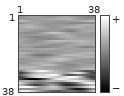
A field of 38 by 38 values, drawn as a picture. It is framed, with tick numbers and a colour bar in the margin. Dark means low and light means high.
The grain runs across in streaks. There is no overall slope. The halves do not mirror each other. The ninth with the lowest average is the bottom right. A horizontal seam about 70% of the way down splits the table, and the top part is calmer.
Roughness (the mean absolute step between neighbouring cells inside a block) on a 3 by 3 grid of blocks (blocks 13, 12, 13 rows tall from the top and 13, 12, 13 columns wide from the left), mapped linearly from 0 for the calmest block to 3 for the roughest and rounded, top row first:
0 0 0 | 0 0 0 | 3 2 3
